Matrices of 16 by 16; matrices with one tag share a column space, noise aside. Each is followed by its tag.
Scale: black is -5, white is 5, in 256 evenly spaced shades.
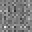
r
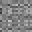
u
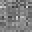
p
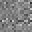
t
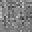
p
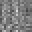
r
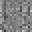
r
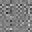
u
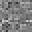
t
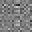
u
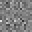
t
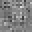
p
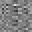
u
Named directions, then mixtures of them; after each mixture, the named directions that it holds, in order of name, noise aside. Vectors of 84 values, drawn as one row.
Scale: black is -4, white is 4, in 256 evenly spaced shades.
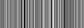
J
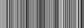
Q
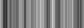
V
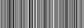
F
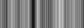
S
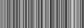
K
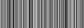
F, K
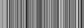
Q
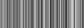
K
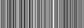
F, J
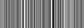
J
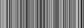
Q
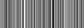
J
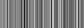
J, Q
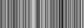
K, Q, S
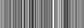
F, J, S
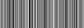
F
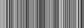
Q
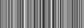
J, K, V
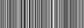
F, J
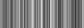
K, S, V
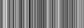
F, V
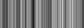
K, S, V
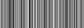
F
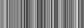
J, Q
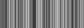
K, Q, S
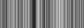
K, S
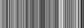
Q, S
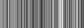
J, Q, S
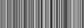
J, K
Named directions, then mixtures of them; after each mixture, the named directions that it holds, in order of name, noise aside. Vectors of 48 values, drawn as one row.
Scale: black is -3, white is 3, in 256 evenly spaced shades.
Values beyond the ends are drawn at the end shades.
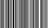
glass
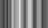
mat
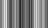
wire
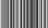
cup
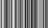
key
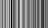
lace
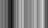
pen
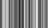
cup, mat, wire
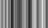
mat, pen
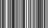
key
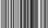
cup, glass, key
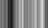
pen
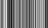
lace, pen, wire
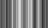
mat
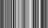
glass, lace, mat
